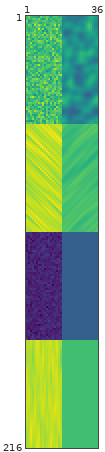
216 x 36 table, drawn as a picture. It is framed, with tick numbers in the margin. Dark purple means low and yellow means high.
It is made of 4 by 2 panels. Panel 1,1: high, fine-grained. Panel 1,2: middling, blotchy. Panel 2,1: very high, slanting down to the right, faint in contrast. Panel 2,2: high, slanting up to the right, faint in contrast. Panel 3,1: very low, fine-grained, faint in contrast. Panel 3,2: low, flat. Panel 4,1: very high, streaked downward, faint in contrast. Panel 4,2: high, flat.
